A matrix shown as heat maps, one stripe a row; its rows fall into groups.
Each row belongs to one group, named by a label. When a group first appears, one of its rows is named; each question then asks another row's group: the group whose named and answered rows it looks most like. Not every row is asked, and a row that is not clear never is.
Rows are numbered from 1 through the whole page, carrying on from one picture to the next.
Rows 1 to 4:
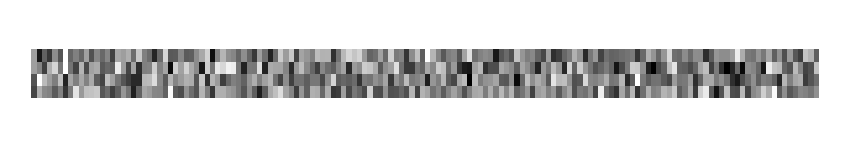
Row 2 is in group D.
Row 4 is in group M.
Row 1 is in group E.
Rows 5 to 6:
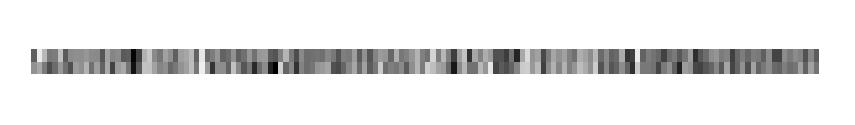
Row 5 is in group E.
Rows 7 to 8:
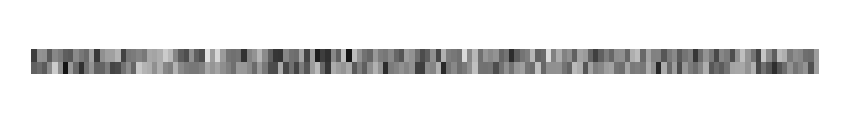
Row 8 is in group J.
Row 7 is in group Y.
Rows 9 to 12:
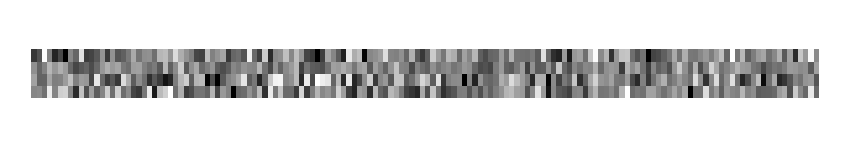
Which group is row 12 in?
J
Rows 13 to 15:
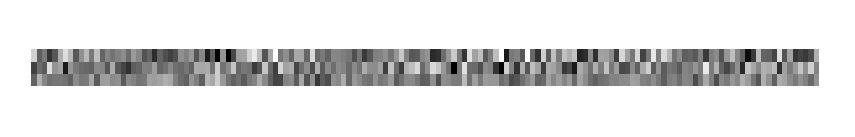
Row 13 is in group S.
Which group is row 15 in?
Y
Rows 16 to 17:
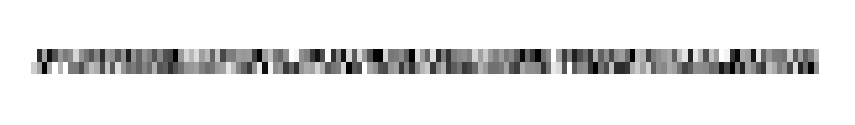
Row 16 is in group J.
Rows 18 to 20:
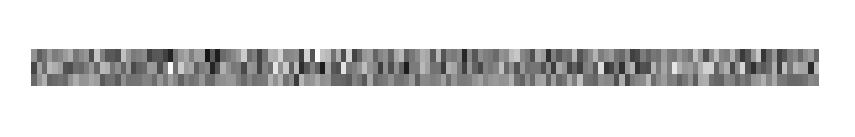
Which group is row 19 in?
M
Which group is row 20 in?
M
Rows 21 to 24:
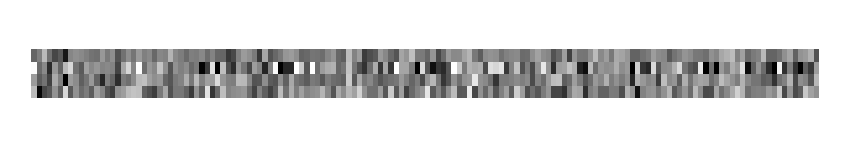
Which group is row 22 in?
S
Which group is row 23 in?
J
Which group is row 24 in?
E
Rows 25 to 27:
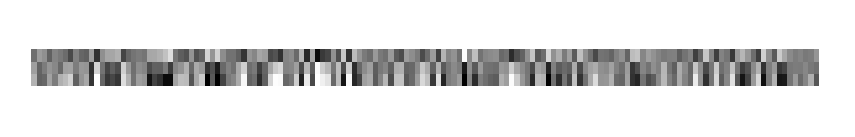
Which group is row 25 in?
Y
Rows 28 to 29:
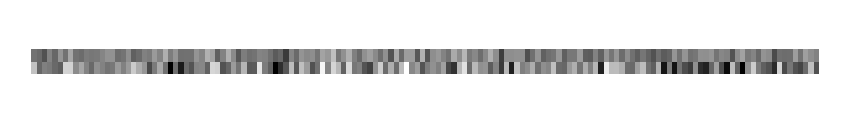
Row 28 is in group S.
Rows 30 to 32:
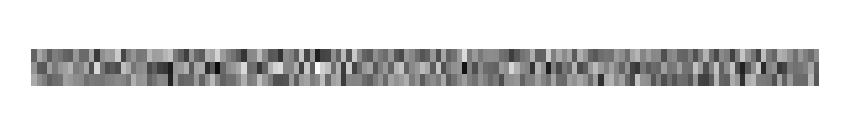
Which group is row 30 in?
Y
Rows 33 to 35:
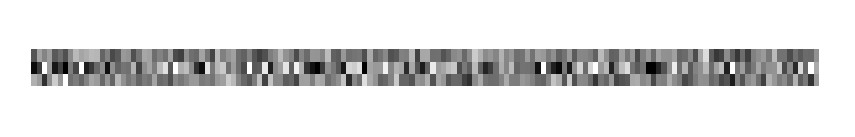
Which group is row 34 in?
D
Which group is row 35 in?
D
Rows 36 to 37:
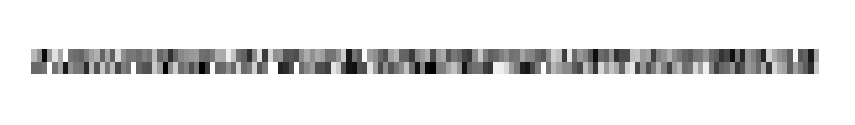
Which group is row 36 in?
D
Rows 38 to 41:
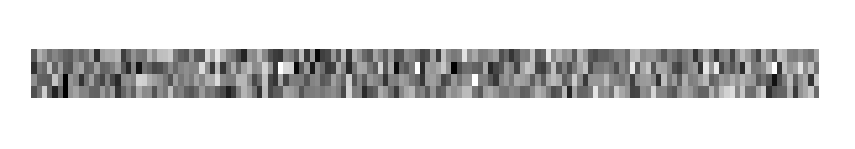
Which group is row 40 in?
J
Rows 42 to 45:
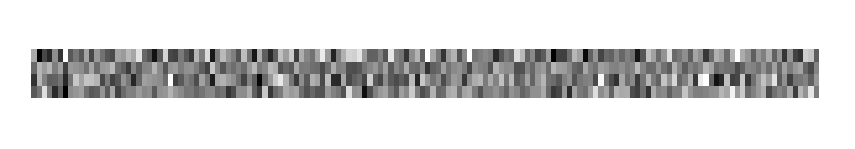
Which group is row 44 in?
M
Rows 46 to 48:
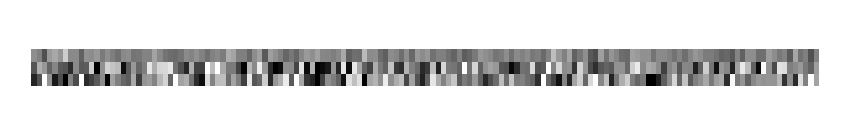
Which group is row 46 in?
D
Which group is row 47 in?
Y
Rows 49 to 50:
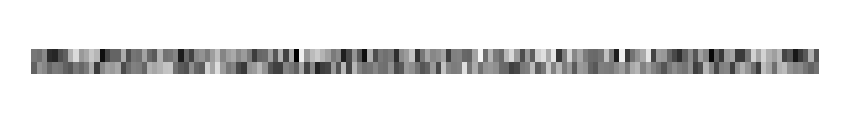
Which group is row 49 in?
M
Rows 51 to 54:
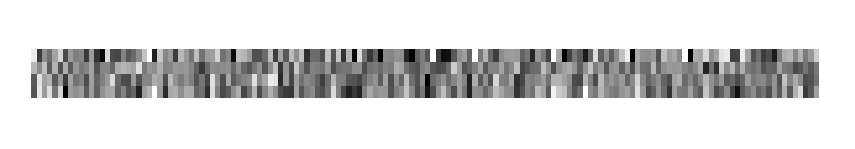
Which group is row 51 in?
J
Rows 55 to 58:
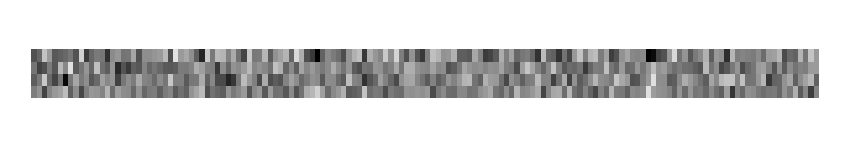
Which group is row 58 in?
D
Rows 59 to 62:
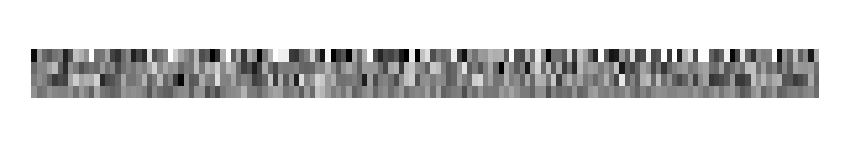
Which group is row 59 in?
M
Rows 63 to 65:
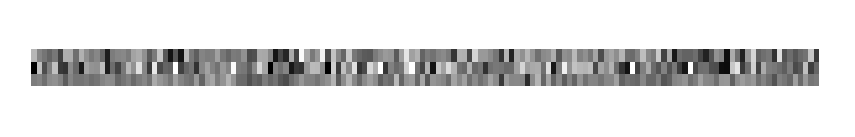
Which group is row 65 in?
S
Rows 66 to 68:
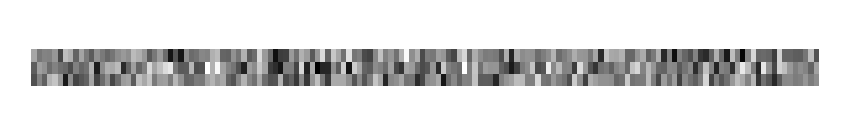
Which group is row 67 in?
Y
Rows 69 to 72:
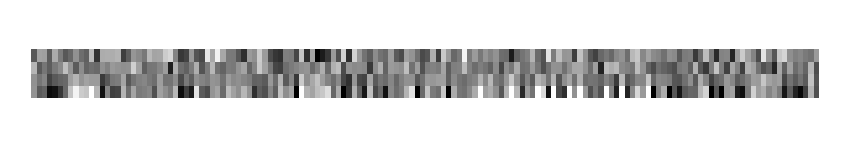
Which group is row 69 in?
Y
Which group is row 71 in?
M
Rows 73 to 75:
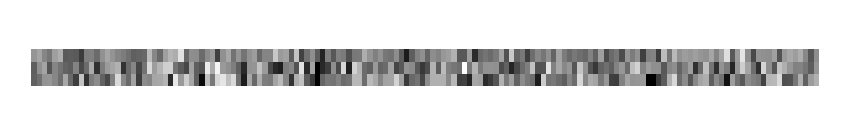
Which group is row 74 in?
Y
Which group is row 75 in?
D
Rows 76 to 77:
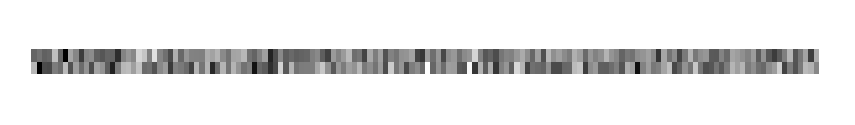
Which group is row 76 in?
J
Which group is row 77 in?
E
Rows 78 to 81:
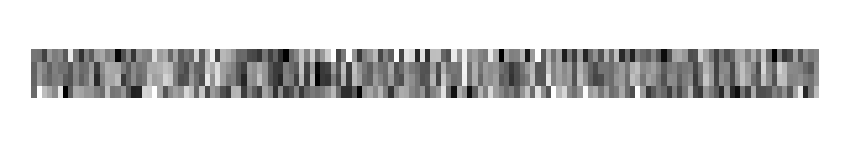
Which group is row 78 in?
S
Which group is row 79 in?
Y
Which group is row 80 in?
Y
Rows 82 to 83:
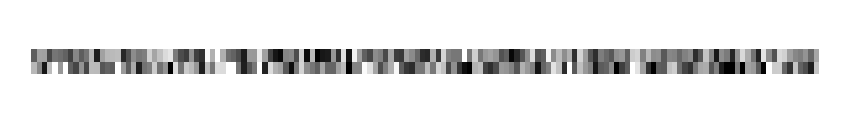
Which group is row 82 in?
Y
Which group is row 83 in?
D
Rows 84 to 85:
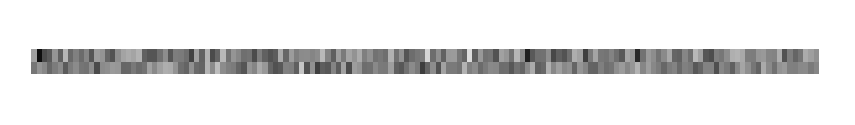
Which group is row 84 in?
E
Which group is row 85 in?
Y
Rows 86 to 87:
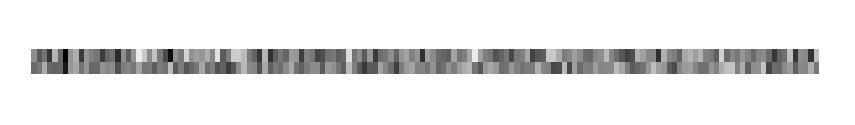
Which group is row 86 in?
J
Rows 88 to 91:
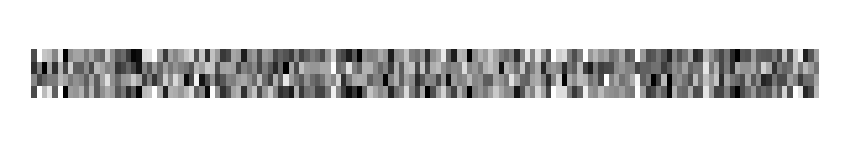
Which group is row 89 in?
S
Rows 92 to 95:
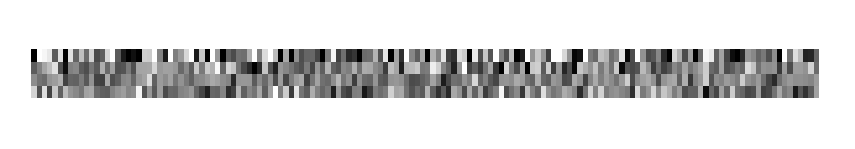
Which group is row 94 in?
J
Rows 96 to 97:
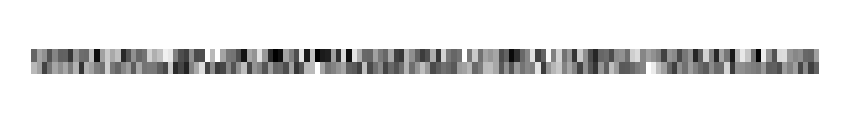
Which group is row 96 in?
Y
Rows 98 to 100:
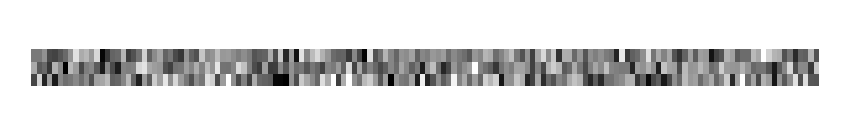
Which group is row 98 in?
M
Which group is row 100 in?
S
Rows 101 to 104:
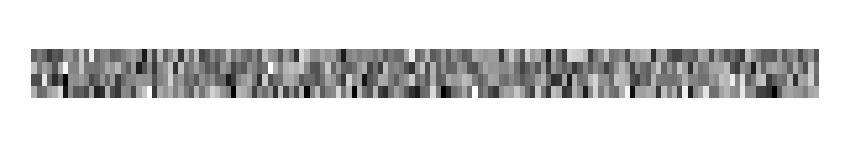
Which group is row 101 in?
M
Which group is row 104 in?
J
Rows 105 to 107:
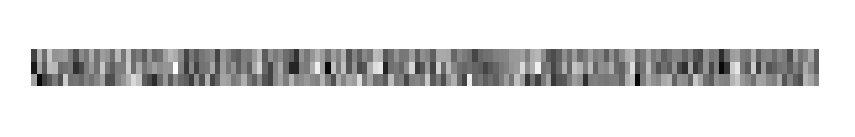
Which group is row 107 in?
E
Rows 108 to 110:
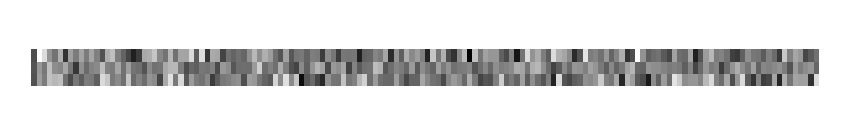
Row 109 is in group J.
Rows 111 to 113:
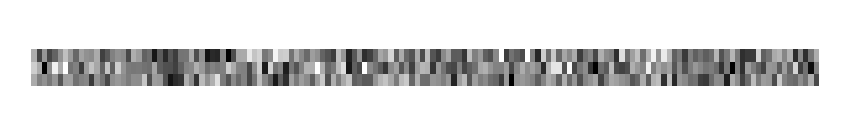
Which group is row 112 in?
D
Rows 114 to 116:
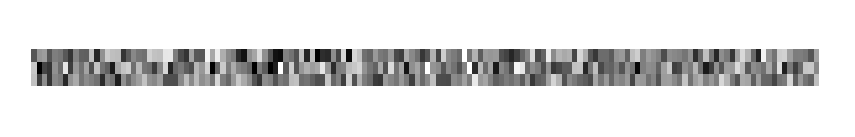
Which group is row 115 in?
E
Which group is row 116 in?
J
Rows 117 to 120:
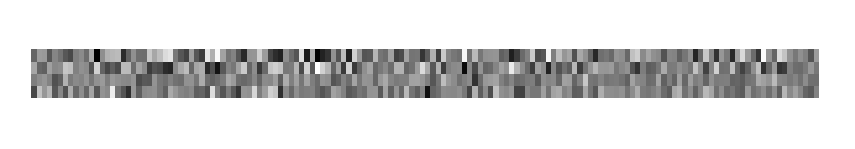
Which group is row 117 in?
Y
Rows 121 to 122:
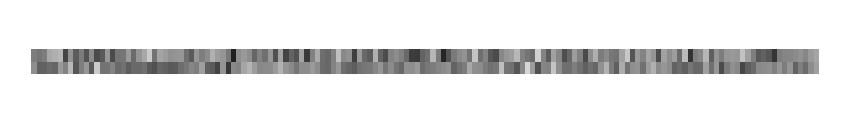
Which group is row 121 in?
J
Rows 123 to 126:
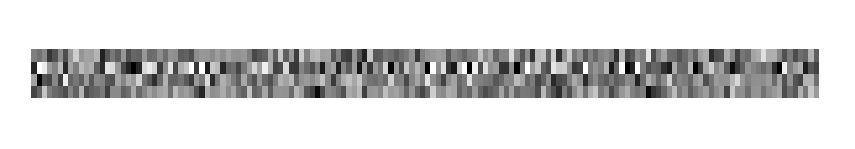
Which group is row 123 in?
M
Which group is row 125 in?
E
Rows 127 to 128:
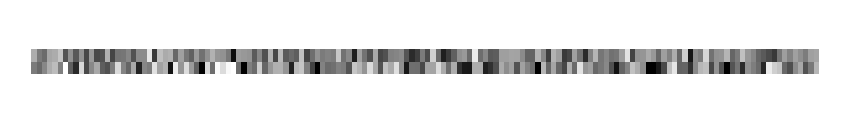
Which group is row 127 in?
J
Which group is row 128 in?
D
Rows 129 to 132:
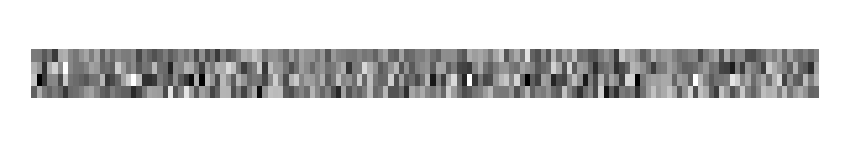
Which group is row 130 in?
D
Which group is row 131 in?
E
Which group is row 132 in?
M
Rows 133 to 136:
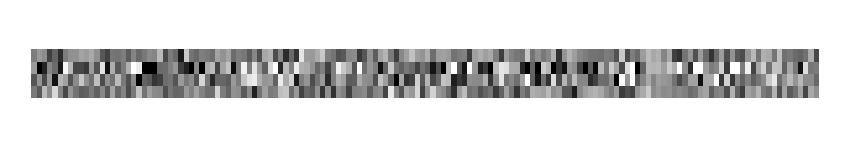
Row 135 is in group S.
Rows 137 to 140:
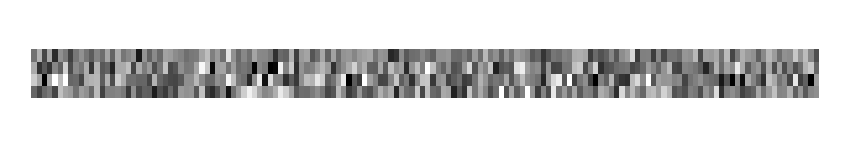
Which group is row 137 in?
S
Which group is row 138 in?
E
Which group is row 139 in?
D
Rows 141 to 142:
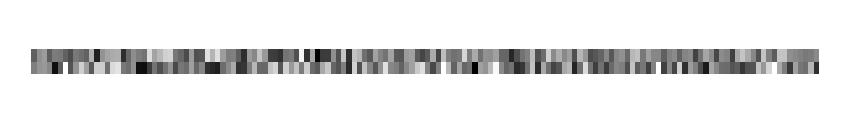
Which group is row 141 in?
Y
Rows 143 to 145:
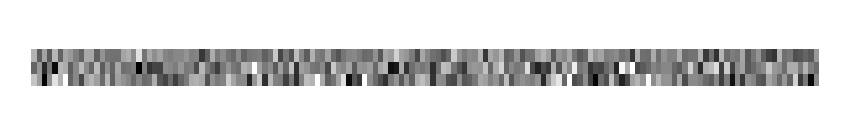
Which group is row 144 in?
S
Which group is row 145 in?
D
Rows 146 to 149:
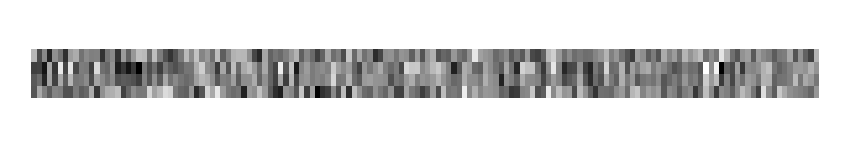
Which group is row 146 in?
J
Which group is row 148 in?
S
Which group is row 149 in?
Y
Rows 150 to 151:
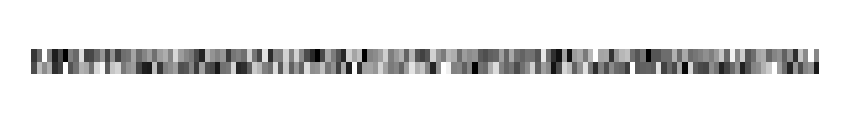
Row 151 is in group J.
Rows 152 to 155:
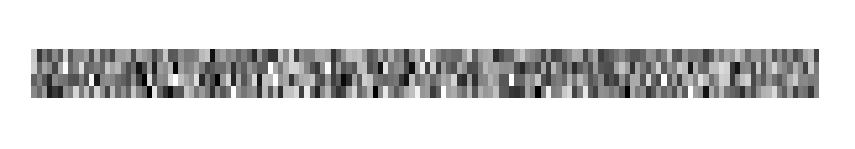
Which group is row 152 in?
E
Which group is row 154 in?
M
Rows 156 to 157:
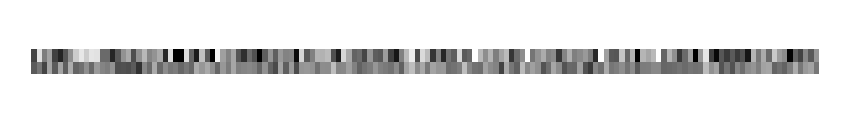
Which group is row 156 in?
M
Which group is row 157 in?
S
